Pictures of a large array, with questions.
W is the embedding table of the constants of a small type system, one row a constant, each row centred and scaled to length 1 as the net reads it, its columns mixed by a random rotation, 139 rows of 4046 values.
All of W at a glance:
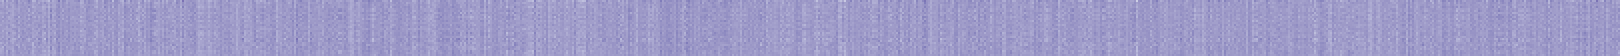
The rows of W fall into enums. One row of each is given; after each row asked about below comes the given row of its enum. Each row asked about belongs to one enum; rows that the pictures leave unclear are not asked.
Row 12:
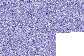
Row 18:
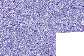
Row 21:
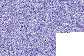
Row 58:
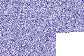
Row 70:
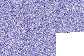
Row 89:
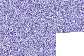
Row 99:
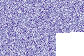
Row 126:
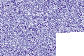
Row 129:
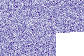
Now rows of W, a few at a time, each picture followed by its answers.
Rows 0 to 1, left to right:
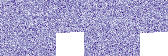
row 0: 126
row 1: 129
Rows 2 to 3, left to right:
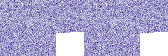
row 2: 129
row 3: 129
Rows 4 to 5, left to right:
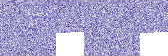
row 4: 126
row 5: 99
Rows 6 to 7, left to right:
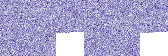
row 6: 58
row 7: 18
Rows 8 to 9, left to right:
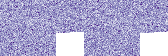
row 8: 129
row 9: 18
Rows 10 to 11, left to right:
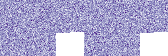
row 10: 99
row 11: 89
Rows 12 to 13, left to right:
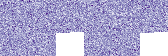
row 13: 126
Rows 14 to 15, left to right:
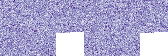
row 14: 18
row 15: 21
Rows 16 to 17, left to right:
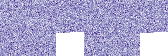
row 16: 129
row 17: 89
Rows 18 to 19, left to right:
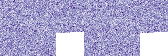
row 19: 129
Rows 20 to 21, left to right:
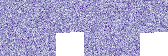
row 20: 99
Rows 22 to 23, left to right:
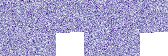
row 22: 12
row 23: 70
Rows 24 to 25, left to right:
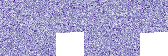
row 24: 18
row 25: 126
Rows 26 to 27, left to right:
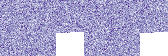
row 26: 21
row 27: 70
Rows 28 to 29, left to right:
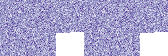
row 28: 99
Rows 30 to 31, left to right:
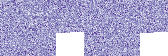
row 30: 126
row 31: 89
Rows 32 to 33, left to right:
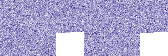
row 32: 18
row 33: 89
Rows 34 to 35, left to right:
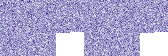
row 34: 12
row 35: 99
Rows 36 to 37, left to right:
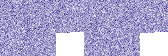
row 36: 70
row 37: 99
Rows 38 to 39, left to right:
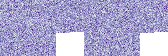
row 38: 129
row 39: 99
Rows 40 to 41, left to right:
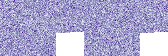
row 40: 18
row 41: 99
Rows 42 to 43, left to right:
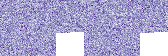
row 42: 21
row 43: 126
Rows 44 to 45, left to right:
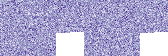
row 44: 126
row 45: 99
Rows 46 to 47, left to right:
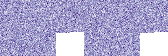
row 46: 58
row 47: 99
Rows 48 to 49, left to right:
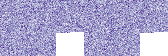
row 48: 21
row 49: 70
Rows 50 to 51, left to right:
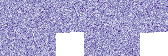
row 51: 18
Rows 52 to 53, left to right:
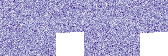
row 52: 18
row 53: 129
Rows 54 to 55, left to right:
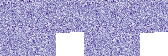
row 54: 12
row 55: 12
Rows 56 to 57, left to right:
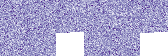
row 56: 70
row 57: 126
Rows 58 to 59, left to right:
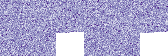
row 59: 18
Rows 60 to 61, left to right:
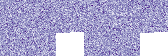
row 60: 99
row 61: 126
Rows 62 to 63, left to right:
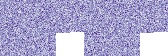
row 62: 99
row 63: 89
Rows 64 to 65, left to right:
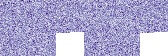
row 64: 12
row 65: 129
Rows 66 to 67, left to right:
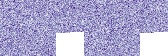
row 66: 18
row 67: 70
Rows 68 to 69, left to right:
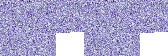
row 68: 12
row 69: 12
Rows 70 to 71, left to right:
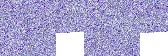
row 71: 18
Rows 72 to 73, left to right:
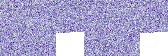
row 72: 129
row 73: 58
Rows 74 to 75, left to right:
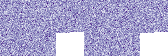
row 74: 58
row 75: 99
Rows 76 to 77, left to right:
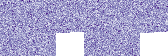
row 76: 12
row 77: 18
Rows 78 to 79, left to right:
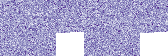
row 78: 126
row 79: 18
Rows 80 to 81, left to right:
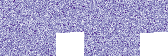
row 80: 18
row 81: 89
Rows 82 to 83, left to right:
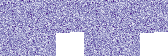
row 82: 12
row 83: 12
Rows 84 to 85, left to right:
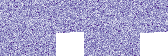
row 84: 129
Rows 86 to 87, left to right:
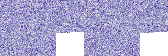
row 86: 21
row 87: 18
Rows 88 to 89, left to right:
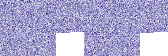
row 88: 12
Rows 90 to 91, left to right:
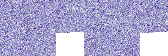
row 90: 70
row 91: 18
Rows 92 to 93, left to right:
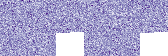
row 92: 12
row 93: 126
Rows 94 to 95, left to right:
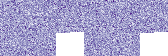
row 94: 126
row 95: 12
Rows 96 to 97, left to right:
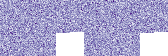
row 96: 89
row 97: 12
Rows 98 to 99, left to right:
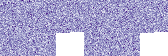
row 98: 12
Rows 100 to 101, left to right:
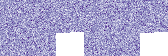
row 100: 99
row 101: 21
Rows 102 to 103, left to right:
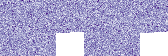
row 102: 12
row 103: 18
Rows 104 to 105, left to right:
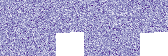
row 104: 99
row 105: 126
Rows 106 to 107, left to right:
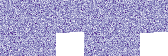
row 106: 89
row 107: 89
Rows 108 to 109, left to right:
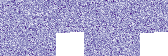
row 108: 126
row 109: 12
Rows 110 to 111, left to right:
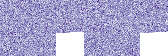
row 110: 89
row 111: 18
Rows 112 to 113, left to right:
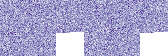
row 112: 89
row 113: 70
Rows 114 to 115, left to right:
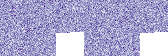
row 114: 70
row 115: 99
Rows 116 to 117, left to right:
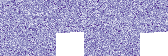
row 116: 126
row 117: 18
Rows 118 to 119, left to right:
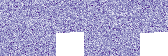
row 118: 129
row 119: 126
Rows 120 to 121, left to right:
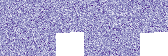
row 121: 126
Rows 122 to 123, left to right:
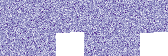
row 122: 99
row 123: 89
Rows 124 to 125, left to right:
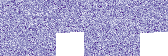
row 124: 126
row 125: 129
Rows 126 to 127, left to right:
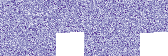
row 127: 89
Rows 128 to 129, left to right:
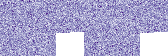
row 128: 12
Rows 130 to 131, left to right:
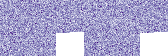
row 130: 89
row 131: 129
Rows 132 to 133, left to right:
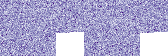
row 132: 58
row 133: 129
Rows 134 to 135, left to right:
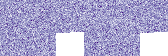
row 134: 99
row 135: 129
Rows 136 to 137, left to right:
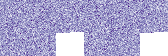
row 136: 99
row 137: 70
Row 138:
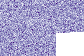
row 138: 129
